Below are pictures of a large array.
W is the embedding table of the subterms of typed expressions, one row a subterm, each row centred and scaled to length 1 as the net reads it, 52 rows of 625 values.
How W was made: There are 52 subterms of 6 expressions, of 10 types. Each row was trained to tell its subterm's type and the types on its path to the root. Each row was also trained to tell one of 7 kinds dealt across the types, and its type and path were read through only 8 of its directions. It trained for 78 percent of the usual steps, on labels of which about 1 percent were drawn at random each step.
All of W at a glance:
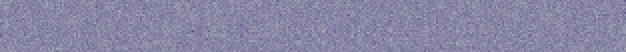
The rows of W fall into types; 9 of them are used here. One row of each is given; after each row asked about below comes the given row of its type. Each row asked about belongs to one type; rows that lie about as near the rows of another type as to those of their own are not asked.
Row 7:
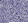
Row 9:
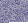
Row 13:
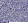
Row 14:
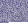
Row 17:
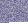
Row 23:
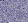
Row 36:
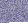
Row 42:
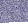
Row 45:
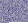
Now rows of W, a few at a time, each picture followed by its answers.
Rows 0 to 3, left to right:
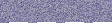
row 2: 36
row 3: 45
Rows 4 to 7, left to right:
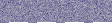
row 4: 14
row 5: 13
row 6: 45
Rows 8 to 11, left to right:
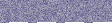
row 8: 36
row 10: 23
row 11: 17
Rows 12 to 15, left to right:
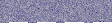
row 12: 17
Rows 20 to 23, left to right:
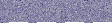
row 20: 45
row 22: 9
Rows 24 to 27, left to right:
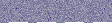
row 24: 17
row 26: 45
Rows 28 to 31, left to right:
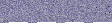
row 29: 42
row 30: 45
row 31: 36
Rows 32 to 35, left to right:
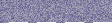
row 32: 7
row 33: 23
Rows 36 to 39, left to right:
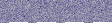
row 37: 7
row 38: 7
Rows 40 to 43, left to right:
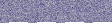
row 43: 23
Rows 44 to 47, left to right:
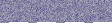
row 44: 23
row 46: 7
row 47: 17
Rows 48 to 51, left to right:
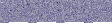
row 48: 17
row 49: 23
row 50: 7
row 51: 9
